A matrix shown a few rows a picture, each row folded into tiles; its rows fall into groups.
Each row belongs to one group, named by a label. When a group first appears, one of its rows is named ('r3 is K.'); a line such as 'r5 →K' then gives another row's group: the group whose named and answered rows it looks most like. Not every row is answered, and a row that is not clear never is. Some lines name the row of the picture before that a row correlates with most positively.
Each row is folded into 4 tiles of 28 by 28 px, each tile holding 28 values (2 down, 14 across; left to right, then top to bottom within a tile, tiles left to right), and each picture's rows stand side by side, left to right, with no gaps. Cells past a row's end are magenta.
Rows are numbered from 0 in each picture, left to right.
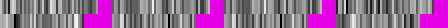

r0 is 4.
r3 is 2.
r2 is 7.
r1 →7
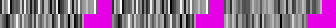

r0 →2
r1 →2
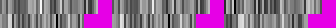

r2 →2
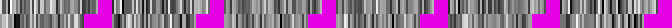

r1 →2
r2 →7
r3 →7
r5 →2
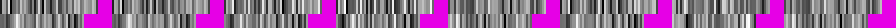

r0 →2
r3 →2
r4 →7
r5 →2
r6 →4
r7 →7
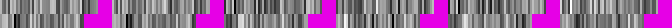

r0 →4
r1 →4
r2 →2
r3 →7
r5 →4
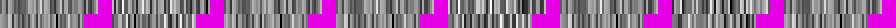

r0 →7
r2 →7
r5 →7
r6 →2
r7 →7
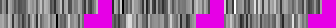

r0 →7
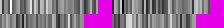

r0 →4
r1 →2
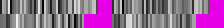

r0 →2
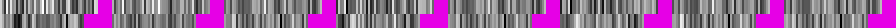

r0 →4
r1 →4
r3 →2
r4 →7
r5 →2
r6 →7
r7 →7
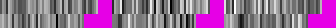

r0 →7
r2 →4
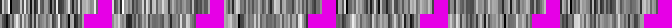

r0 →2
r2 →4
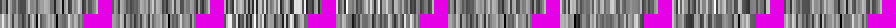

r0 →7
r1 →7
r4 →7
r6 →4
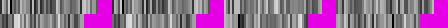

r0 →2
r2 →4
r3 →7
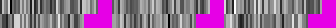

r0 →2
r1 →7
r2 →4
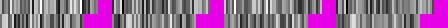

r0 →4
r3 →2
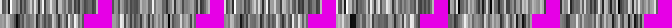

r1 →7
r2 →4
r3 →4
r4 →2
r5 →2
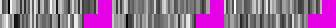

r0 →4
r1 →4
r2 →4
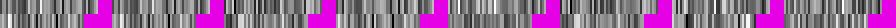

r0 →7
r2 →2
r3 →7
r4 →4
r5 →2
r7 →4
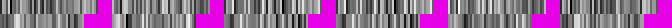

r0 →2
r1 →4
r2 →2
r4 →4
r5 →2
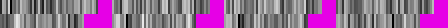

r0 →2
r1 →4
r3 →7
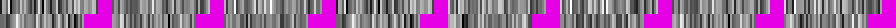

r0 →2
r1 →7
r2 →4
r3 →2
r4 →4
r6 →7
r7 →4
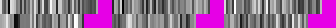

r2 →4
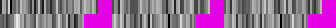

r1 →7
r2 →7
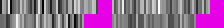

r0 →2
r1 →4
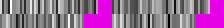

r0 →4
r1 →7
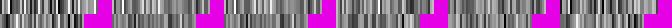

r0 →2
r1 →4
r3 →4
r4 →7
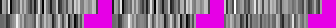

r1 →2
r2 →4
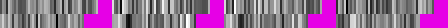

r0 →7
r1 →4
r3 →2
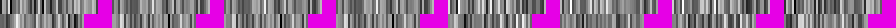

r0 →2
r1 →7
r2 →7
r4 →4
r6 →4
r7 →2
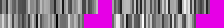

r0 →7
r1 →4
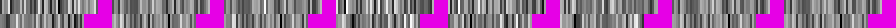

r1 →7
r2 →7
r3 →4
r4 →4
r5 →4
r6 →7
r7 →7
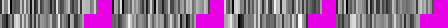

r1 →2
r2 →4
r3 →2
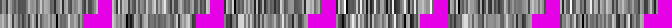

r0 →7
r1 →4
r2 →2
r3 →2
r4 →2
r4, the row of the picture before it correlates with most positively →3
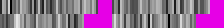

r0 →2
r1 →7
